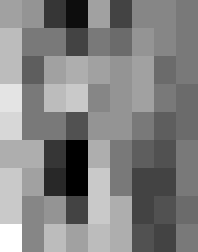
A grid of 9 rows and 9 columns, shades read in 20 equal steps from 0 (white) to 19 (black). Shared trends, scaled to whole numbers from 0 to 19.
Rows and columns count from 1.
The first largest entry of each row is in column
4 4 2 9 4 4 4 4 8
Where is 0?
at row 9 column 1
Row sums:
97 87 73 66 85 97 98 83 69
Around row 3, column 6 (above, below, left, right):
11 8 7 7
